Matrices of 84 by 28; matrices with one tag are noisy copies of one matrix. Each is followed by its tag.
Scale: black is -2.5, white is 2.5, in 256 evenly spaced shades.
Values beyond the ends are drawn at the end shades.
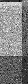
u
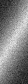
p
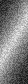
p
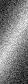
p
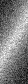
p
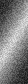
p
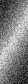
p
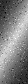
p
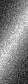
p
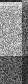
u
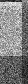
u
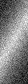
p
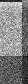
u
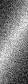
p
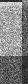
u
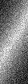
p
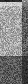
u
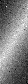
p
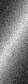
p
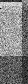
u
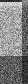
u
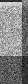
u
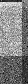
u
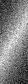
p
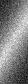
p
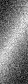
p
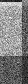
u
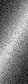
p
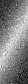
p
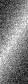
p
